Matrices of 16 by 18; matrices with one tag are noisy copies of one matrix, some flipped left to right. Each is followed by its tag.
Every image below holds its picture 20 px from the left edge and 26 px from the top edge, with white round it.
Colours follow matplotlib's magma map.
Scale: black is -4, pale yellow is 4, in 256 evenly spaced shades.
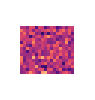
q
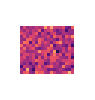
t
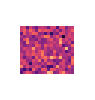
q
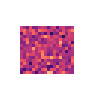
q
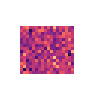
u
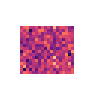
u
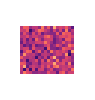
u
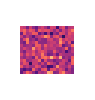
q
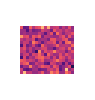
t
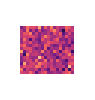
u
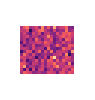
u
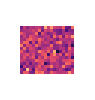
t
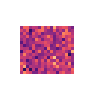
u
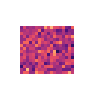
t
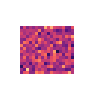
t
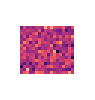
t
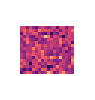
q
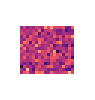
t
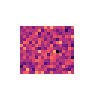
t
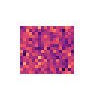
u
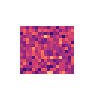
q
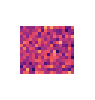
t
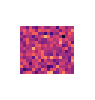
q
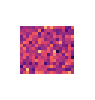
t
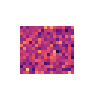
t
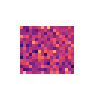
t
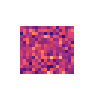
q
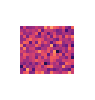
t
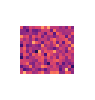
t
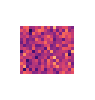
u
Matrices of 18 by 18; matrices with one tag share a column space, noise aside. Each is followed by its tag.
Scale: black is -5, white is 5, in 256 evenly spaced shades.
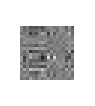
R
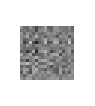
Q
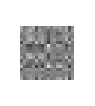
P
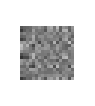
P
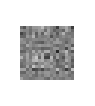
R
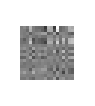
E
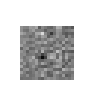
R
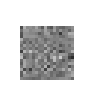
R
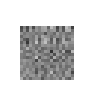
E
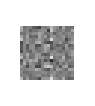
P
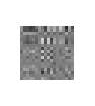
E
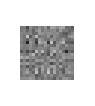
Q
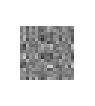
P
